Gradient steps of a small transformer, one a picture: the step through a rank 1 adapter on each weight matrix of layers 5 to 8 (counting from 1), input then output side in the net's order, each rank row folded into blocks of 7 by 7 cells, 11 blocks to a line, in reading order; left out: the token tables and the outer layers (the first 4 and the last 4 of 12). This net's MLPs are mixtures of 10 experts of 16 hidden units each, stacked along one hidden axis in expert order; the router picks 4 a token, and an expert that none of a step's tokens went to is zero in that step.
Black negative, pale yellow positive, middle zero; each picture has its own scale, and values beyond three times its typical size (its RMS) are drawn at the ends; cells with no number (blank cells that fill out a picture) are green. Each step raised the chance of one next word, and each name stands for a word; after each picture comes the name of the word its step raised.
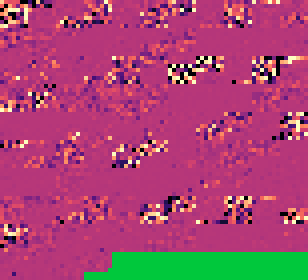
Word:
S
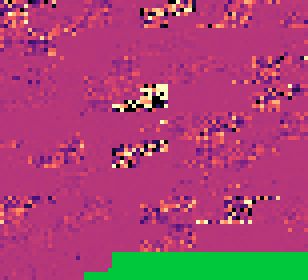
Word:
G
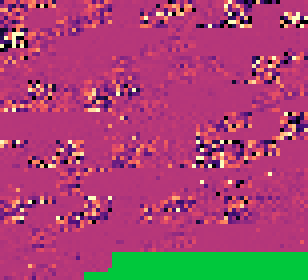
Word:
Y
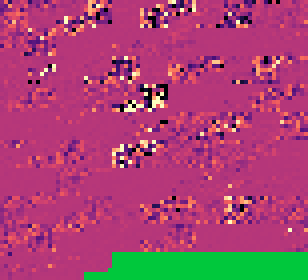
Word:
S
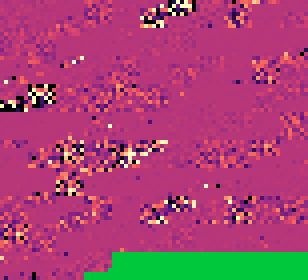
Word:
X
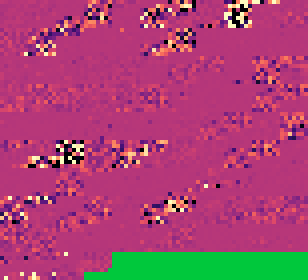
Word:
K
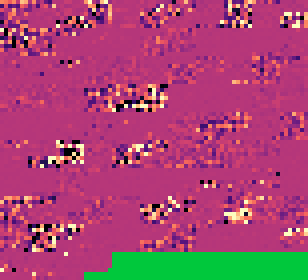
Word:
K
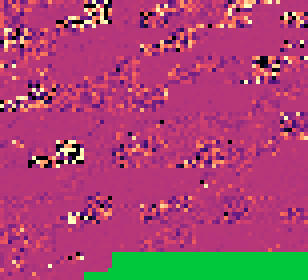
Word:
X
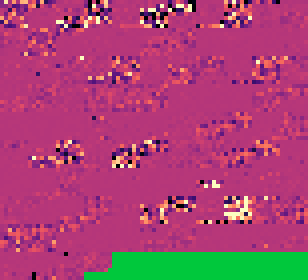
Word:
G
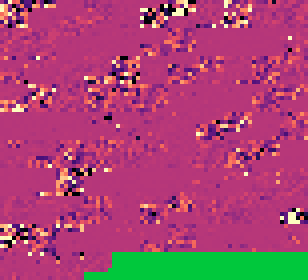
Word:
X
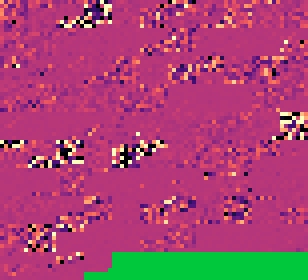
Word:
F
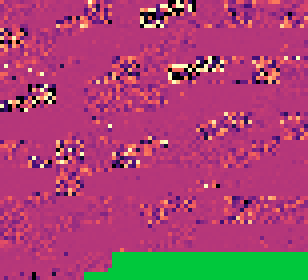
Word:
X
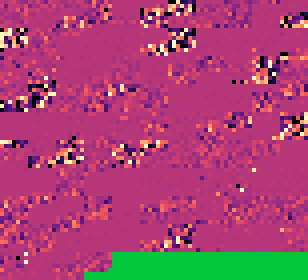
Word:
X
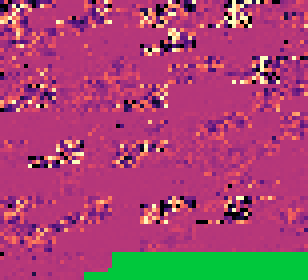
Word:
F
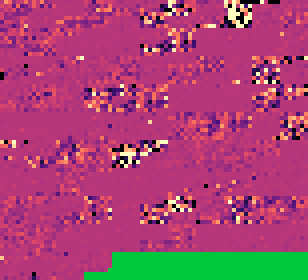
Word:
F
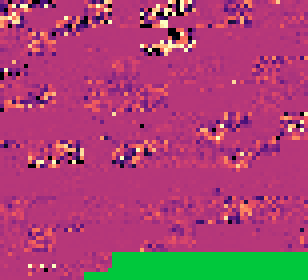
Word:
Y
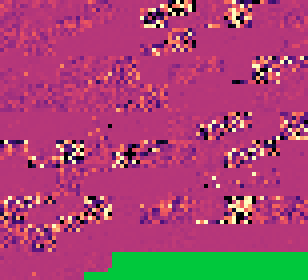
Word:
G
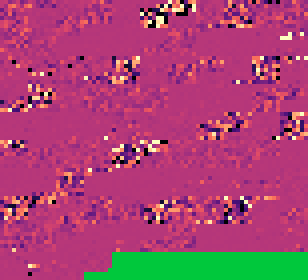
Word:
S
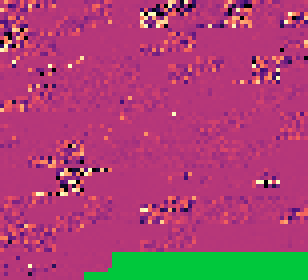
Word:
Y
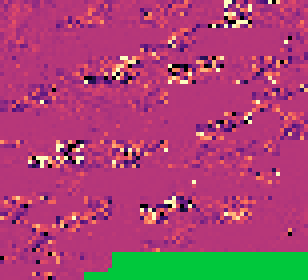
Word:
K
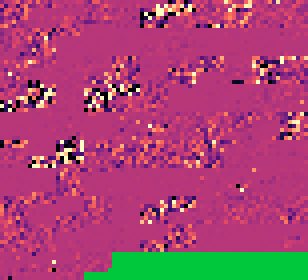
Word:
X
